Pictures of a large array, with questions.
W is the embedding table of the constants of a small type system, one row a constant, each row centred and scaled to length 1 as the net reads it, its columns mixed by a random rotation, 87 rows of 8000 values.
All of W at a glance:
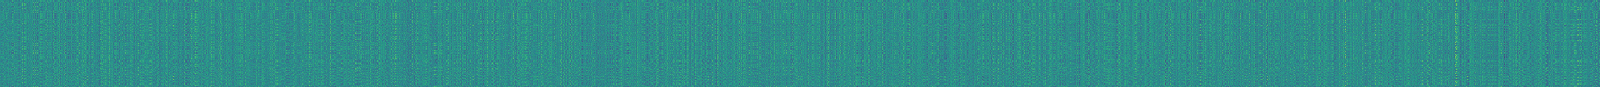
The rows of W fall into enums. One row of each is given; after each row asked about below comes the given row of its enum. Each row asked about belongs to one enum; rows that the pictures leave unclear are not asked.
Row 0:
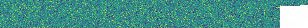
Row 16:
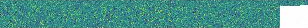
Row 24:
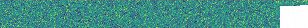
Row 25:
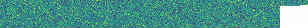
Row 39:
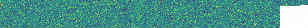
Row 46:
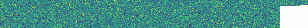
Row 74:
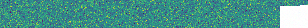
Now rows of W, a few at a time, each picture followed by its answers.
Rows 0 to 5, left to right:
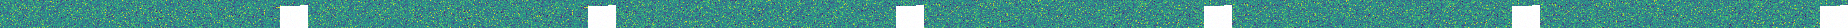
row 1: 0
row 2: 74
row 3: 46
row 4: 46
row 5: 46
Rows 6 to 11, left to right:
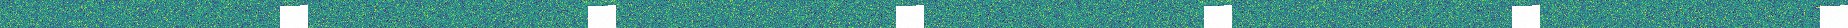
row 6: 74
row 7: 24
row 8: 46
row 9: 24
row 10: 74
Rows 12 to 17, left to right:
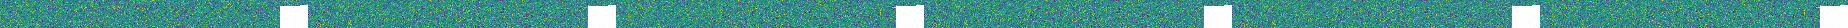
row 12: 74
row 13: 16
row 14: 0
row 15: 16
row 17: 0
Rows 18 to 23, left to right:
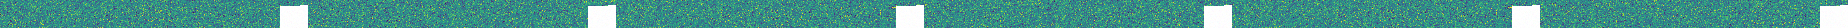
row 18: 16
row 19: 24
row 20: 0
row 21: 39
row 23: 46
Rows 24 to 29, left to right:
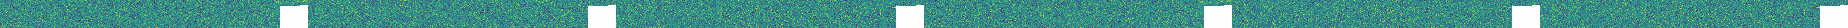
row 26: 0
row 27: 24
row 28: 16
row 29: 0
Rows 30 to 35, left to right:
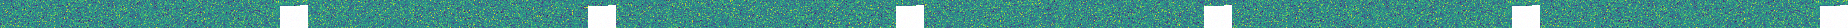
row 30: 24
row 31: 0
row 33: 39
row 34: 24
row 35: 24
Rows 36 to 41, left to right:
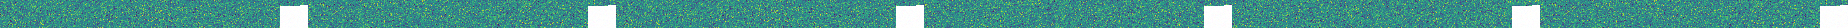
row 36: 16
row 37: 46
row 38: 16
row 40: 24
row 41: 46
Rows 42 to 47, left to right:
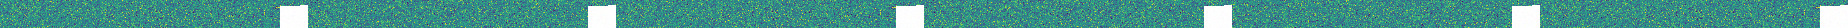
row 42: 0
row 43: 74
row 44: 0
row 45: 74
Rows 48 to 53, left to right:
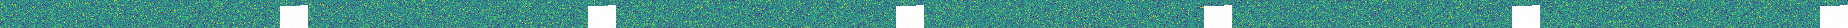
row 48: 46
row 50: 74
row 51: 0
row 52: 74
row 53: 74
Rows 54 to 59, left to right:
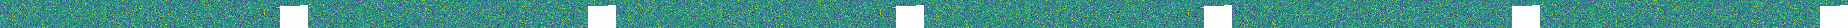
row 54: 0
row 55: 46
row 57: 0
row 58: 16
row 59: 46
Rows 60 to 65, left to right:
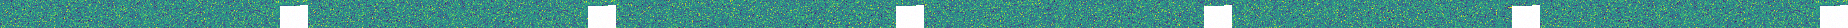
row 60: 24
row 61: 24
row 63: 39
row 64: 0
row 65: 24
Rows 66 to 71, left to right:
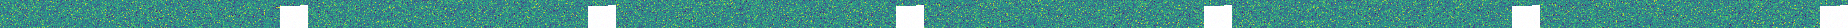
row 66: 0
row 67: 74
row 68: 39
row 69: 46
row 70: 74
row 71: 46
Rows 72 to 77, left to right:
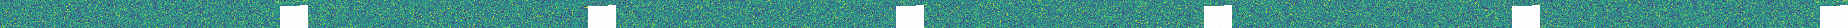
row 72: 24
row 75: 46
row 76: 25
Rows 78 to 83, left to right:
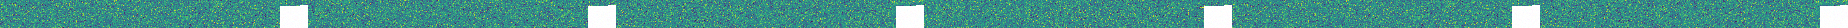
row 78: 46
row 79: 25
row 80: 24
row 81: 0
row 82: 46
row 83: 24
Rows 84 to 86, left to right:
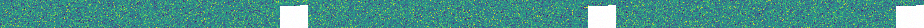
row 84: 24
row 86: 74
